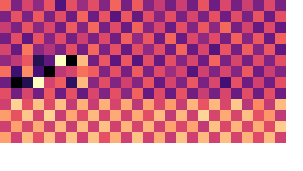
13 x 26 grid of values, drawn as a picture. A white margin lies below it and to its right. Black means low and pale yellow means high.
Odd patch: rougher, in the middle left. Grain: checkered. Seam: horizontal, 70% of the way down, the bottom part higher.
